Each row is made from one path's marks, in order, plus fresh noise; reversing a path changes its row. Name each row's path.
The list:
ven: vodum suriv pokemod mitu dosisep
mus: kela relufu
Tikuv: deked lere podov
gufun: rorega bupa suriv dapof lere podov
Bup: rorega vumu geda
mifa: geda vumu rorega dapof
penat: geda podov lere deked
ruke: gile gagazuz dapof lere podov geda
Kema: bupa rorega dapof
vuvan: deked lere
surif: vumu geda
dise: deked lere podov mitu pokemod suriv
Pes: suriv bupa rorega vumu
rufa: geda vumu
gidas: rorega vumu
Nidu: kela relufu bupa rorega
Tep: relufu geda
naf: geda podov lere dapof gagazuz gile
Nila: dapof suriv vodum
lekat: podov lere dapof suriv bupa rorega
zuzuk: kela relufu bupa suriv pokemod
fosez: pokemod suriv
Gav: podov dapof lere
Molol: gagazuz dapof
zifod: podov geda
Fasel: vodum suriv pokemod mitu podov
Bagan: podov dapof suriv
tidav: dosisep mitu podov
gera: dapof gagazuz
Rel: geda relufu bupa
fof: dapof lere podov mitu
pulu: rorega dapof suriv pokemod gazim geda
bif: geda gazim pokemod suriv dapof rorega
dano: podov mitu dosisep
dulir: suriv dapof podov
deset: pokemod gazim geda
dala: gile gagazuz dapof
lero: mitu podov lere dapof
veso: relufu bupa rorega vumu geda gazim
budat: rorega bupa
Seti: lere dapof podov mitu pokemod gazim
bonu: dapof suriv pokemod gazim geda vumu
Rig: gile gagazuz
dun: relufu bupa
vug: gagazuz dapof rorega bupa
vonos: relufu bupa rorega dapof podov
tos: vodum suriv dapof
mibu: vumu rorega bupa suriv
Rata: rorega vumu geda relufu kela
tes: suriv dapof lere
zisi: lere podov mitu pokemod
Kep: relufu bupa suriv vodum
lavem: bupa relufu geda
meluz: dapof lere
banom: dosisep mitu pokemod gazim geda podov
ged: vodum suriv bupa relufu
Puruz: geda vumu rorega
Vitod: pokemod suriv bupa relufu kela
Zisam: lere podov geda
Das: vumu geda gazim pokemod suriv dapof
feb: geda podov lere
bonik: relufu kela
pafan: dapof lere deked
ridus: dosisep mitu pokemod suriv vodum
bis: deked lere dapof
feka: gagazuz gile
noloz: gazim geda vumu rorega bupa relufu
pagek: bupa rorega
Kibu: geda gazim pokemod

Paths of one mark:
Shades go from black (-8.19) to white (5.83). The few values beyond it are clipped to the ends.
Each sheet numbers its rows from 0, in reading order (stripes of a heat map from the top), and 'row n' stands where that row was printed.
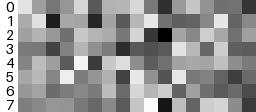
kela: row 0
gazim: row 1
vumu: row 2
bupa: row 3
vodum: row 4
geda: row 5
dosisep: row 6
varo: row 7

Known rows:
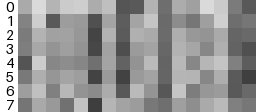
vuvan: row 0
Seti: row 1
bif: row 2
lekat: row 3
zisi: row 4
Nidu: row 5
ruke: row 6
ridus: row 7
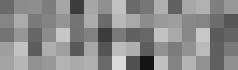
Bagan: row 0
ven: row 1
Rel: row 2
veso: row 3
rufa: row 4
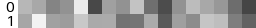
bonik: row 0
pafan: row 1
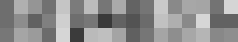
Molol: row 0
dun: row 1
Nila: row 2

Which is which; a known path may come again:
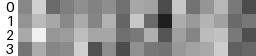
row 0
Fasel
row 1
gidas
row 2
penat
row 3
noloz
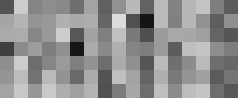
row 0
zisi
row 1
rufa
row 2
Rata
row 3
fosez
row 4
vonos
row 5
pulu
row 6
feb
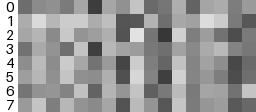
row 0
Bagan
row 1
vuvan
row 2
surif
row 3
ridus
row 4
Tep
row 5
Bup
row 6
tos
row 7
ruke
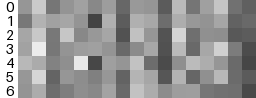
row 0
gufun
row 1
bif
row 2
Zisam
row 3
Tikuv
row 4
bonik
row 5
banom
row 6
dano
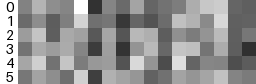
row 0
mus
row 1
dun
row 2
veso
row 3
pagek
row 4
zifod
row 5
Kep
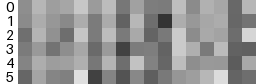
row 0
bis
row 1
Pes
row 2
Molol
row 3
vug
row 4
mifa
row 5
ged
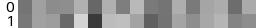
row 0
Das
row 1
Nila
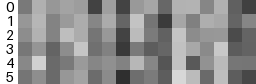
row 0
Nidu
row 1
bonu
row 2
lavem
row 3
Rel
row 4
dulir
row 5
budat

